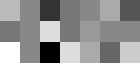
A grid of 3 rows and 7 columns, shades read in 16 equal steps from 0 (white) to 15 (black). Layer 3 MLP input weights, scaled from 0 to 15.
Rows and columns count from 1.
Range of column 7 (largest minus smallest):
7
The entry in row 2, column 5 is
6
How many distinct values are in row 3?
7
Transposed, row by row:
4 8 0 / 7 7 7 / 12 2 15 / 8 8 2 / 7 6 5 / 5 7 9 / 10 7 3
